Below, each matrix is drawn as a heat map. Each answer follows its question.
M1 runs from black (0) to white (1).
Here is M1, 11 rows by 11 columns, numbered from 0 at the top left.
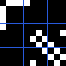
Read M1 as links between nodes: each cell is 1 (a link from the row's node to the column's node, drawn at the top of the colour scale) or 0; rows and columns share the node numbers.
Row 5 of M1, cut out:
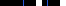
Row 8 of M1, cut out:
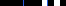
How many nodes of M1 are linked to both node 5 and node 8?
0
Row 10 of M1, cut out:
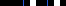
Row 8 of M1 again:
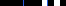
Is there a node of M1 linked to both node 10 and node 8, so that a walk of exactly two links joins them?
yes
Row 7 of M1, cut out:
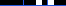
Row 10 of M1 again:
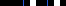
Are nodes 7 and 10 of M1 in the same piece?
yes
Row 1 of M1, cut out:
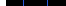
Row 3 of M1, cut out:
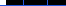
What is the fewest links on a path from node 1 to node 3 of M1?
2
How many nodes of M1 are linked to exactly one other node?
4
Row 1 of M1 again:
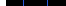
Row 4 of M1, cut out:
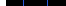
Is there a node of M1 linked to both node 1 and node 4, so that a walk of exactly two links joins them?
yes
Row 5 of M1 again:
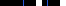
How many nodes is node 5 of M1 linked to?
2
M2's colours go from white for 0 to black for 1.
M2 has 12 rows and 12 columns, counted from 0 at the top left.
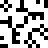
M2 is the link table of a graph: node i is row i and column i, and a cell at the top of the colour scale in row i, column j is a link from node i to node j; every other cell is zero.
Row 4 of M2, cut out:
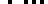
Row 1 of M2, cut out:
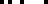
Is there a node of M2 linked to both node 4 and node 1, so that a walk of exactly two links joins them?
yes
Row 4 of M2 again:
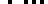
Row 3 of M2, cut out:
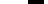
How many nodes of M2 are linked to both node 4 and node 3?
2
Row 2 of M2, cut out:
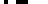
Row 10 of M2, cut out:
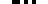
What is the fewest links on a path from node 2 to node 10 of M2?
2
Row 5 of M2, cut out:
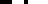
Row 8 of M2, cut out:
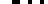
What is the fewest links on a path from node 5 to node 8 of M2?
3
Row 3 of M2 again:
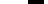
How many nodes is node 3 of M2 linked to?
4
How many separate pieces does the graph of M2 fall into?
1
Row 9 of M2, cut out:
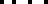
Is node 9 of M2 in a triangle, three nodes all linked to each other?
yes
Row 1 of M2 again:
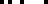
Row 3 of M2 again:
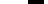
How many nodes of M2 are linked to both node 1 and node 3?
0
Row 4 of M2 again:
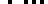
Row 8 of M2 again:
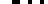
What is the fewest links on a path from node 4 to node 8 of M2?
1
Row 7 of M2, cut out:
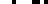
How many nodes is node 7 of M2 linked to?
4
